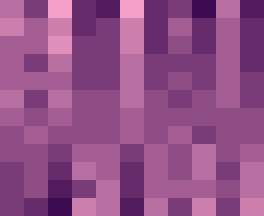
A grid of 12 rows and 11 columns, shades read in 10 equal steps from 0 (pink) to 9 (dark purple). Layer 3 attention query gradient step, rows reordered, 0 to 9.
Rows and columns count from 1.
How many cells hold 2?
7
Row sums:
57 52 53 57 54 51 52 53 51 53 55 54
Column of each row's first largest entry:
9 4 7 11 4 2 2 9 3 3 3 3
